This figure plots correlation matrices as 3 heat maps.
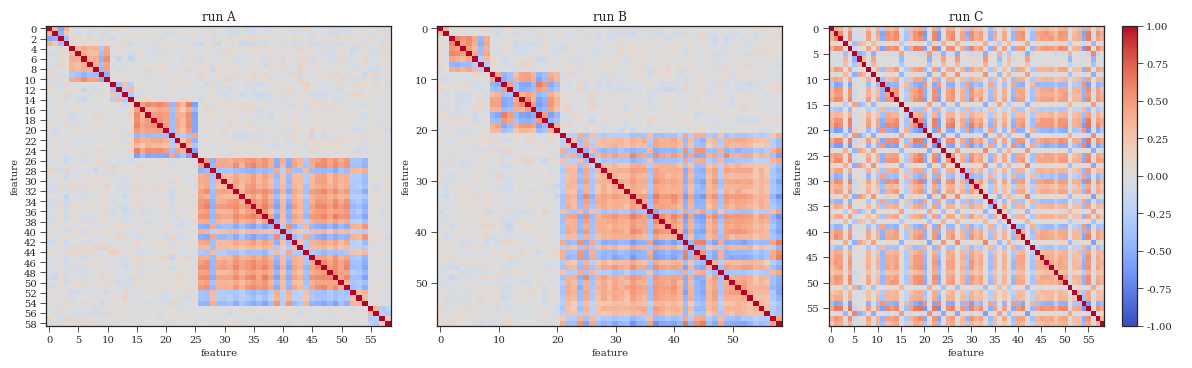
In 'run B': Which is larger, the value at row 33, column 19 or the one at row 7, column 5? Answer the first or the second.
the first
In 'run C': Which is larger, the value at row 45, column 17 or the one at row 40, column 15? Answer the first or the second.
the first
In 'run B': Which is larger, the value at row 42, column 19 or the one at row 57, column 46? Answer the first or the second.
the first
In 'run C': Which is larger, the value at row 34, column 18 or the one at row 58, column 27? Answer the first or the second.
the second
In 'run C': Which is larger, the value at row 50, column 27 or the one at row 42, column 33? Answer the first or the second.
the second
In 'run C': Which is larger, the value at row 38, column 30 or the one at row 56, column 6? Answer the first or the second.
the first
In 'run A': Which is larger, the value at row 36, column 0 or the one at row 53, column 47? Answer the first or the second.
the first
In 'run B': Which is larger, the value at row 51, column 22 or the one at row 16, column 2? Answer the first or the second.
the first
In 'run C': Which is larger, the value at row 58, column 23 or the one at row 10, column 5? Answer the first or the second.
the second
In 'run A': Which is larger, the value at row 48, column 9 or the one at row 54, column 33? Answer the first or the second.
the first
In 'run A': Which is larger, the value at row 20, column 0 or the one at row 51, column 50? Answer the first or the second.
the second
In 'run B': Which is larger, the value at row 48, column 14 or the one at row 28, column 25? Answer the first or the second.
the second
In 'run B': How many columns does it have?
59
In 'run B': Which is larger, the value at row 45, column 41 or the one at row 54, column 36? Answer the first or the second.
the second
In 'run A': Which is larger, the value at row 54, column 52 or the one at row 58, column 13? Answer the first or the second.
the first
